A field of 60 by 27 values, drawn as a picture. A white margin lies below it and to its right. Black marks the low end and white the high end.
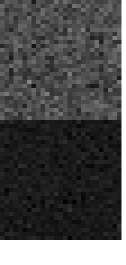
It is made of 2 by 1 panels. Panel 1,1: low, fine-grained. Panel 2,1: very low, fine-grained, faint in contrast.
